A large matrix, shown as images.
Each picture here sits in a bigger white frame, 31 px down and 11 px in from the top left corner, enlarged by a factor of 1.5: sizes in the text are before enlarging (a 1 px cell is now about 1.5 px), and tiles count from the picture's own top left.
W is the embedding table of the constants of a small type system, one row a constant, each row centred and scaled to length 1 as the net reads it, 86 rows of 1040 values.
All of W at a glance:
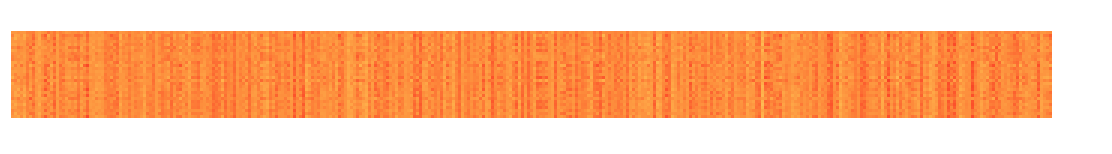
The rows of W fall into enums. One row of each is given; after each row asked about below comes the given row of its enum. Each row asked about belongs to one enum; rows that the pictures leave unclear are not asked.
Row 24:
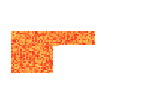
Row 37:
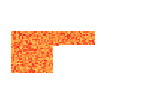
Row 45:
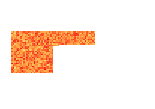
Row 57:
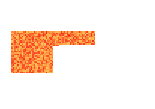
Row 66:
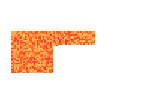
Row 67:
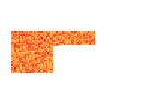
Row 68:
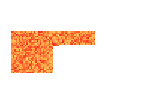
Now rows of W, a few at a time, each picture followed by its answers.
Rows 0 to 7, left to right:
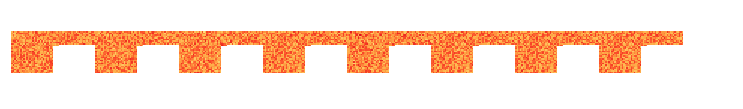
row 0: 24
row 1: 66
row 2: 68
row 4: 37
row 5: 57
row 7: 57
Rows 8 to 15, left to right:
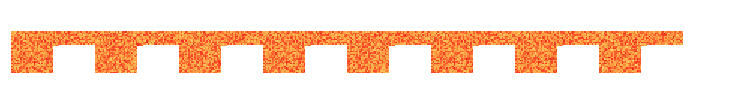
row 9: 68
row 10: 24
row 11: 66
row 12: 57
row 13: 66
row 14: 66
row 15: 45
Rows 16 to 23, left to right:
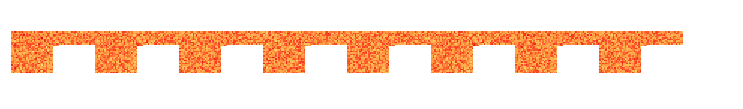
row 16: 67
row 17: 68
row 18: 66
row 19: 45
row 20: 57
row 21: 68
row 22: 37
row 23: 66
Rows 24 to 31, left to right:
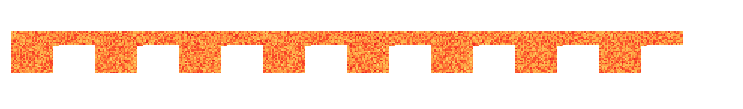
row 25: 68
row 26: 37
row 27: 24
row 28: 67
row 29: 68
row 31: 66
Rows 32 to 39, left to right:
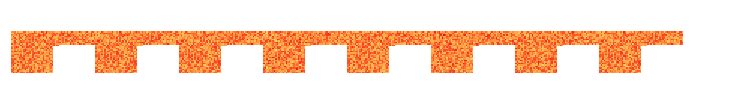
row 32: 57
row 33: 24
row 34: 24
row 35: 45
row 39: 24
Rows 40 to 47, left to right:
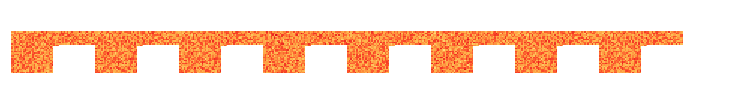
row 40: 57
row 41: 66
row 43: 37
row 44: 24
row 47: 66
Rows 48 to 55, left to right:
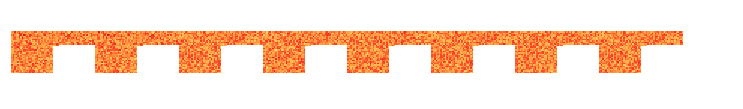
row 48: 37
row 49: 37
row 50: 24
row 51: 45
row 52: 66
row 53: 24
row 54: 57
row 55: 24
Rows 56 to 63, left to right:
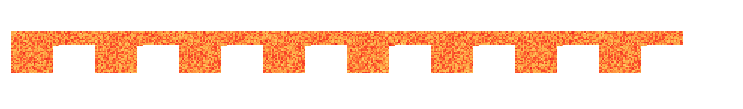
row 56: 66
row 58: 24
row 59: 24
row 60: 68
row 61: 57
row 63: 24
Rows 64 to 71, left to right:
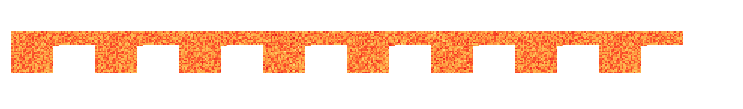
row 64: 57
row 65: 57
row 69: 45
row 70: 66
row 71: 57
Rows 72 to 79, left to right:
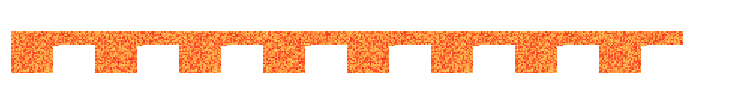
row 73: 66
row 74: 57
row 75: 45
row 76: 66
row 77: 57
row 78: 57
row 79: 24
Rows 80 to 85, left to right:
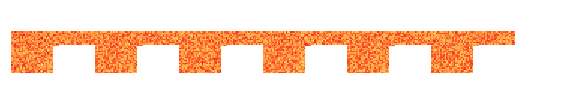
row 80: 67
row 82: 66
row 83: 68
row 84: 57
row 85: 24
